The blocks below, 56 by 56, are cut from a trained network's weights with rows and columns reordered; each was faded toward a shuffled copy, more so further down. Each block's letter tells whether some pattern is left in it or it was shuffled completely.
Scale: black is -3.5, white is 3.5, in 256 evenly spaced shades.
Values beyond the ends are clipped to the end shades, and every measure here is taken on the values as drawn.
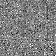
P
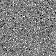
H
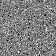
H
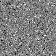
H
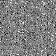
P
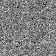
P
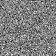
P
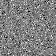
H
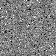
H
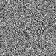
P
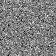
H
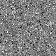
H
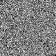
P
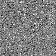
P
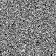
P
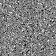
H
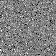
H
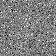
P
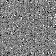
P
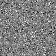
H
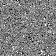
H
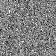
H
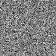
P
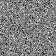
H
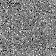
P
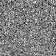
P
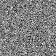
H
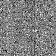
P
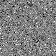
H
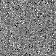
P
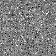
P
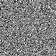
H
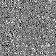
P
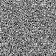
P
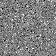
H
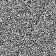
H
